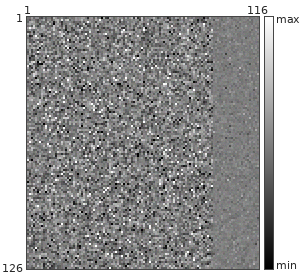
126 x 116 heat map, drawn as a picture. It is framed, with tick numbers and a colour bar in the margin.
No overall slope runs across the table. No single row or column stands out from its neighbours. The right part is calmer, past a seam about 80% of the way across. The distribution is heavy-tailed on both sides. The grain is fine, like static.
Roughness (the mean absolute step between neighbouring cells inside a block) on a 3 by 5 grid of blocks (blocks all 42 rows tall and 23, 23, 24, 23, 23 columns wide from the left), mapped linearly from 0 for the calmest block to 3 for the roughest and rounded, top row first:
3 3 3 3 0 / 3 3 3 3 0 / 3 3 3 3 0
